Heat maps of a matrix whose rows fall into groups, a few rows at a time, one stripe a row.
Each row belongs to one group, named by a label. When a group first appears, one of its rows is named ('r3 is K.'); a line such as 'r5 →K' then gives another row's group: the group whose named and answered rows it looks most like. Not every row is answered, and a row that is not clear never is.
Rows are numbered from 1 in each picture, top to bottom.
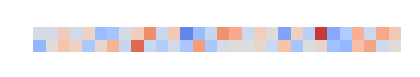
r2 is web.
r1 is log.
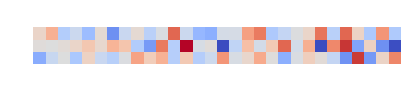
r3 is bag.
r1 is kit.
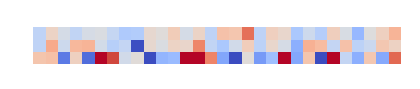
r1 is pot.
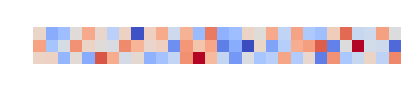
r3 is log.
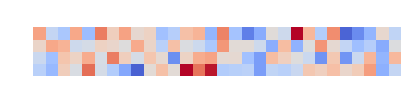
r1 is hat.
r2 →web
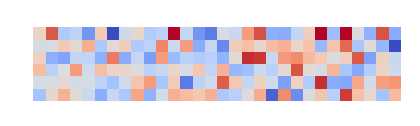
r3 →kit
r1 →kit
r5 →log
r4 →hat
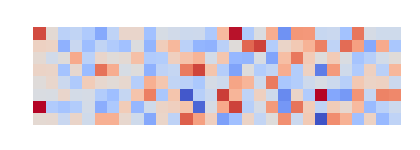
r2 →kit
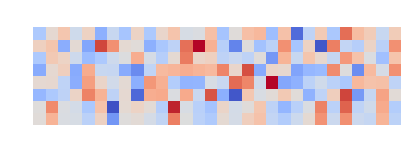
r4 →pot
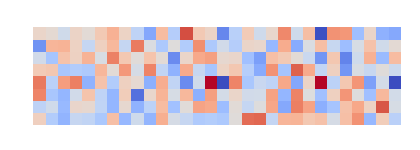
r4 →hat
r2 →web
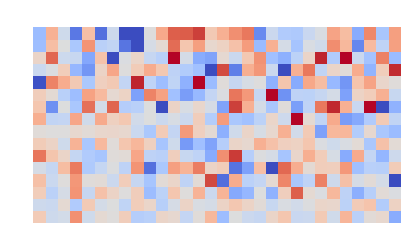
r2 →pot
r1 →pot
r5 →web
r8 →hat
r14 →hat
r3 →kit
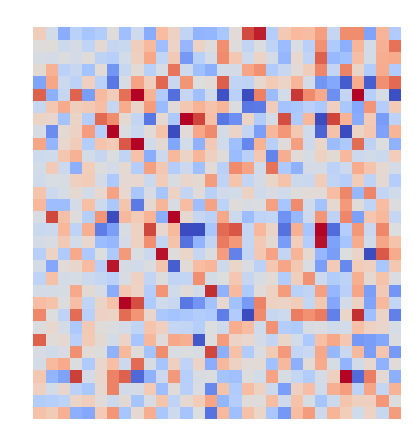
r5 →bag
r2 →log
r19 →bag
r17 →log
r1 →kit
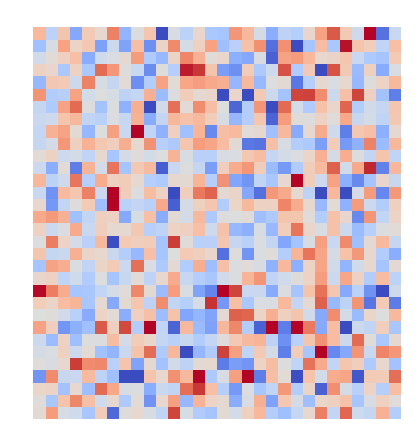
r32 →kit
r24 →pot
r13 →hat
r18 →kit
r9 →web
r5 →pot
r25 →hat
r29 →pot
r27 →log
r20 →web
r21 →kit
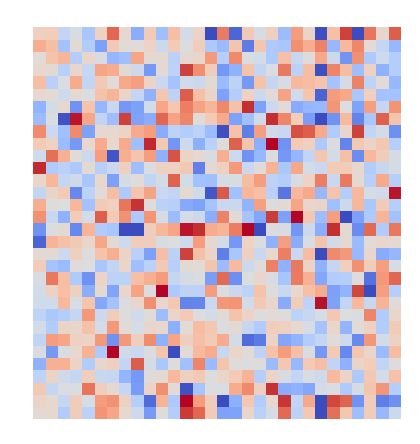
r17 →pot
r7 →pot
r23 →log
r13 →kit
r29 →pot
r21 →bag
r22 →bag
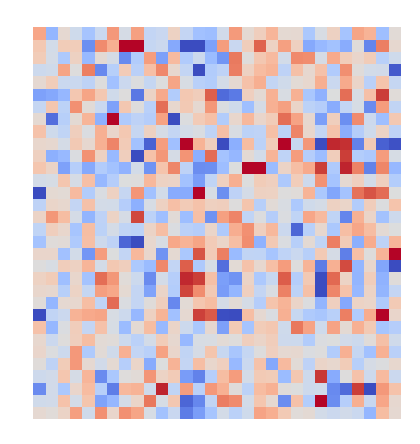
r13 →log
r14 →web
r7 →bag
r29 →log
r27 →bag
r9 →hat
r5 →kit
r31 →log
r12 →kit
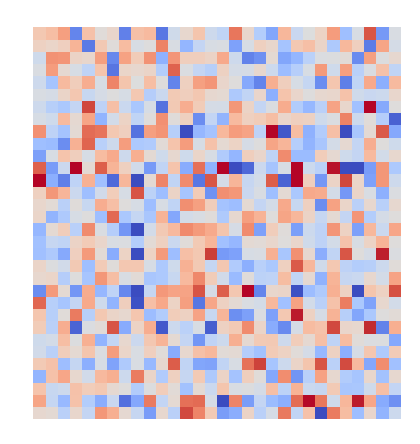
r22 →pot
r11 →web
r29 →web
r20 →hat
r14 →web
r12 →hat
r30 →hat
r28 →kit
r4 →kit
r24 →hat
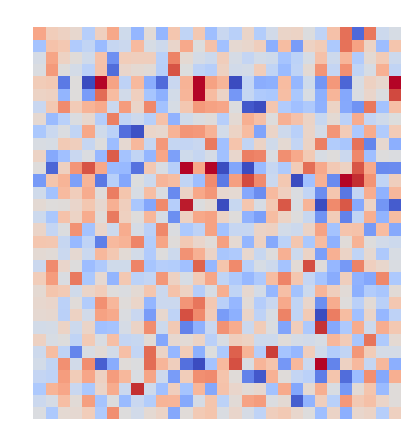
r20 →web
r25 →log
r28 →log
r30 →web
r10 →bag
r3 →kit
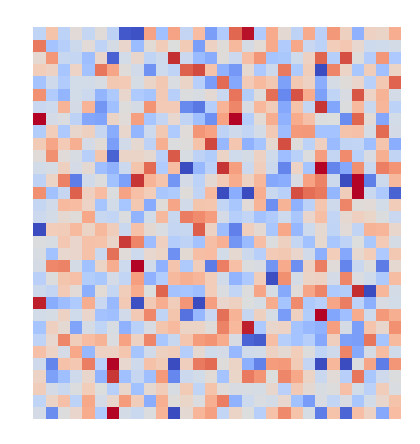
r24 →log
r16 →pot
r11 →kit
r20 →web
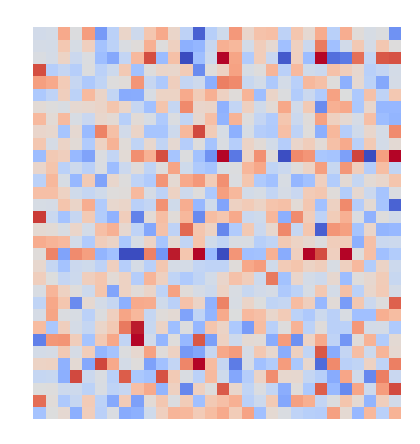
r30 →log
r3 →log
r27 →log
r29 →bag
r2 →log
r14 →web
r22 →kit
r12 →kit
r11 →bag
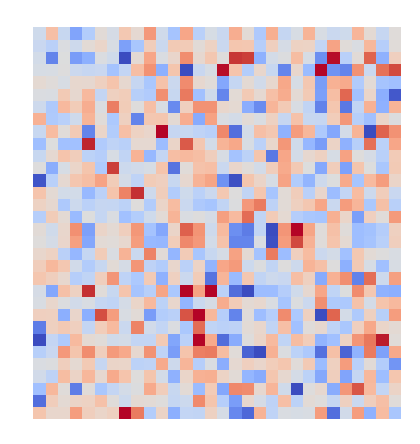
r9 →bag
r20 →web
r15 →kit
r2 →pot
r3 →pot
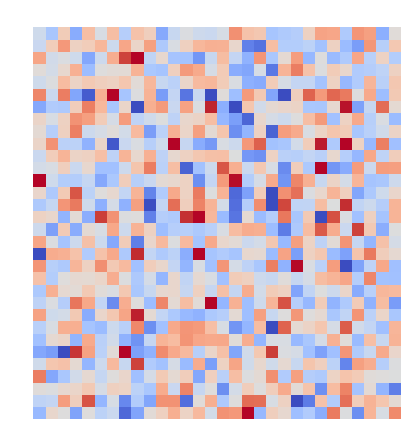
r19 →web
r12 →log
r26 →pot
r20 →hat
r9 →hat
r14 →hat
